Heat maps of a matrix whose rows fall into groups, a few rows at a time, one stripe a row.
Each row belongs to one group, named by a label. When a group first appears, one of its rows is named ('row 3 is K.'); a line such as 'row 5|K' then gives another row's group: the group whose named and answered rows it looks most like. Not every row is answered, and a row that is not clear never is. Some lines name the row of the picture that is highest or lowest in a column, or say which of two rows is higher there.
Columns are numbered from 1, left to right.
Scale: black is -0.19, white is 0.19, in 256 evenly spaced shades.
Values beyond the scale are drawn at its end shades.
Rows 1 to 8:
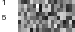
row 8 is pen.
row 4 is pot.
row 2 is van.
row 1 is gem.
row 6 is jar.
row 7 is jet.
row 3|van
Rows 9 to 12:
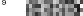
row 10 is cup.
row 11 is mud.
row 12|cup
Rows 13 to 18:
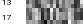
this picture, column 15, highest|18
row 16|van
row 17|van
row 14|cup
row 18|pen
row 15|van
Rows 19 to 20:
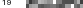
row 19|gem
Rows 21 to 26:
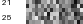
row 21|cup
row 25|van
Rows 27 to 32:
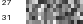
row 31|gem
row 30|gem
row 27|pen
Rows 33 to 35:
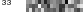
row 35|pot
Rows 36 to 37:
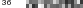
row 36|gem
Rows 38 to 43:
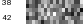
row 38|cup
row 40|jet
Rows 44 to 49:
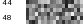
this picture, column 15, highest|45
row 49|gem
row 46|mud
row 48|jar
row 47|pot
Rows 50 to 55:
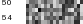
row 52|pen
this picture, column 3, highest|52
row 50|gem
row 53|mud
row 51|mud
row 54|pot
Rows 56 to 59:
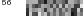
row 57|cup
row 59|jar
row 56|pen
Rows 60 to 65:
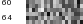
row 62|jet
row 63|van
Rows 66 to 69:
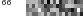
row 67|pot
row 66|van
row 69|jet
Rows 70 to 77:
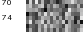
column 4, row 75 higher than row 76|Yes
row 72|pen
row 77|jar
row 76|jar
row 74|cup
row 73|jar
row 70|pot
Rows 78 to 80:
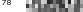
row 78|pot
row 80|pen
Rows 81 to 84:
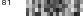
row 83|pot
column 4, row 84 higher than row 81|No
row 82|pen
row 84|cup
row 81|pot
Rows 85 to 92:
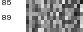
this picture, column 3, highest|88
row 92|jet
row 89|jar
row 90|mud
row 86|mud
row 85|jet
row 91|cup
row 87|cup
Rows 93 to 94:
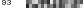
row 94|jar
